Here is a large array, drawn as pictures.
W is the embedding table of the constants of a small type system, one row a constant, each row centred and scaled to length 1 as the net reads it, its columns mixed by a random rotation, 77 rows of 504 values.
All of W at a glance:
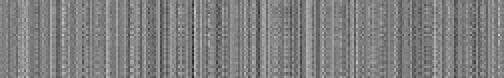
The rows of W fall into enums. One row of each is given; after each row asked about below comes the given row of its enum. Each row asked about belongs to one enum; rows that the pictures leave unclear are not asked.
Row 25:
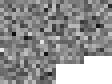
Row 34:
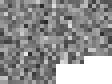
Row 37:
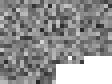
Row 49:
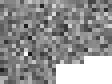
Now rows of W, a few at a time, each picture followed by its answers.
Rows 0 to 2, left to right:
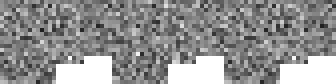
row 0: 37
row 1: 34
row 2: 37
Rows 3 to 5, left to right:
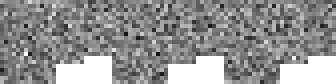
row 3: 49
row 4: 25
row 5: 37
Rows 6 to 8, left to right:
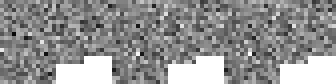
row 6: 25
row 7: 49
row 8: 49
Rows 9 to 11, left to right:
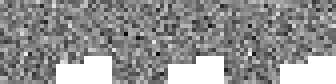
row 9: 34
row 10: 25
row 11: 49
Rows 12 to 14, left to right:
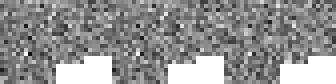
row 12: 49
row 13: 49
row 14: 34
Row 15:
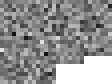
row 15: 25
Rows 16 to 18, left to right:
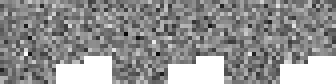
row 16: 49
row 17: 25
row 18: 34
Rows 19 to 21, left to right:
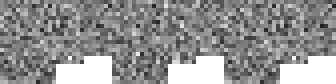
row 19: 37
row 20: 34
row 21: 37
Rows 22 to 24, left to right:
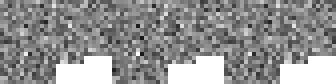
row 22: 34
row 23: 49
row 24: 34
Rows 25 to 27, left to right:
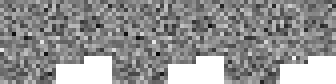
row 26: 25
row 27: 37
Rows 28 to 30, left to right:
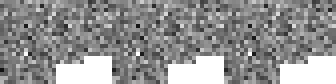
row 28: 49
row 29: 49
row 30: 49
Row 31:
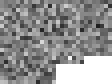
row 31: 37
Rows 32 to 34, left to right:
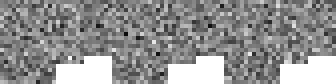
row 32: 37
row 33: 25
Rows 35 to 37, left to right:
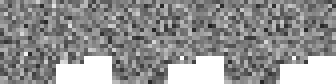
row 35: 34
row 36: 37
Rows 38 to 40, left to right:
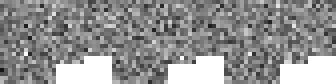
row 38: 49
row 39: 37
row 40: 34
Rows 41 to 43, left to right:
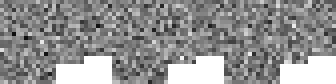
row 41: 25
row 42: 37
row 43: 34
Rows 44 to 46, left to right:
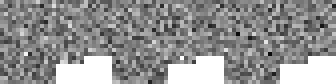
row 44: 34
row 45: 37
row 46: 25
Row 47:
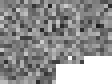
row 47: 37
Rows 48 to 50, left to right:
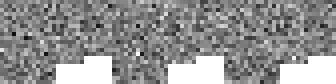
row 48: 25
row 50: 37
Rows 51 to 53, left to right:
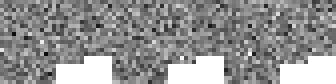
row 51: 25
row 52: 37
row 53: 49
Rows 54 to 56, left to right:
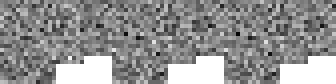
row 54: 37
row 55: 25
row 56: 25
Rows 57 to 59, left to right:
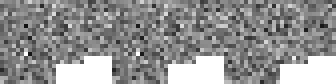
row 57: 49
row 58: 49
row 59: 37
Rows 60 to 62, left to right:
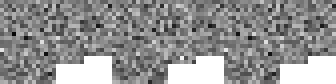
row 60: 25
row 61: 37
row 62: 25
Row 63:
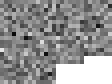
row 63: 25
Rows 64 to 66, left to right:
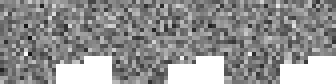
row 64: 49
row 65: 37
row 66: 34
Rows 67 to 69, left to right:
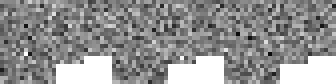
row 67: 49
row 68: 37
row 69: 25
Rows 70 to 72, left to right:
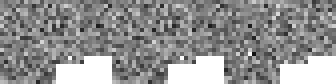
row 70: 37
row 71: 37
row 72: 49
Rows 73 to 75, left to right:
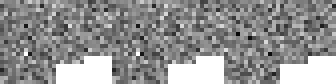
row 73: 49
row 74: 49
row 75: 25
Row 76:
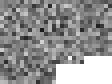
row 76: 37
